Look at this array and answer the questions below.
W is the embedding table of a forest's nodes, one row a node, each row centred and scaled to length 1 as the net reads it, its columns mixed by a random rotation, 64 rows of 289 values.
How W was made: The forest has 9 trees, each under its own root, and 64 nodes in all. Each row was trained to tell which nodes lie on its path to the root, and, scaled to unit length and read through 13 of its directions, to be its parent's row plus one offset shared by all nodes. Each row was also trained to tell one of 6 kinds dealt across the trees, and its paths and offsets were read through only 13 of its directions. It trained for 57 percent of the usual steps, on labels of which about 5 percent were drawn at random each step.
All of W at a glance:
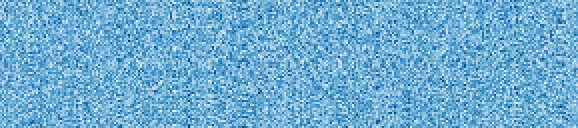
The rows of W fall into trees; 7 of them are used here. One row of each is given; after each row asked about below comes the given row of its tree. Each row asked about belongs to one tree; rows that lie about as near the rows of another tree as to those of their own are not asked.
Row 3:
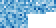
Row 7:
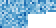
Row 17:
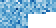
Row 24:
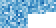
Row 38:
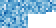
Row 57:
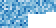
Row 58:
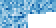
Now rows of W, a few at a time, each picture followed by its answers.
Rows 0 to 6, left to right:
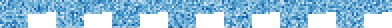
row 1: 7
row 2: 57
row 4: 58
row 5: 58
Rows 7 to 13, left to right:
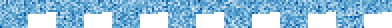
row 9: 57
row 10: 58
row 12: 17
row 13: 58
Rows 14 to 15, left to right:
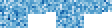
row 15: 38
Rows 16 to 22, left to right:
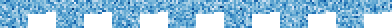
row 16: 3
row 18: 17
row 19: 57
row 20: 17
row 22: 3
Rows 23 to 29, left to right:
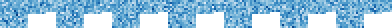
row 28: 3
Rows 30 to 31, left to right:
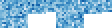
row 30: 58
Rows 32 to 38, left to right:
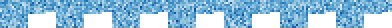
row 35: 17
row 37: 17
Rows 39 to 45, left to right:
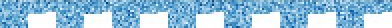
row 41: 24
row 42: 58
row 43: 3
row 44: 3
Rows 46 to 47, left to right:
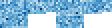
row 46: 57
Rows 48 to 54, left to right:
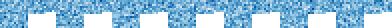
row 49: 57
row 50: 58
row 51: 57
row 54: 57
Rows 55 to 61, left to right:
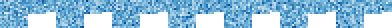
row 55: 7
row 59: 57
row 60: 3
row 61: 3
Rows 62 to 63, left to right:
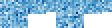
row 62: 7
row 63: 58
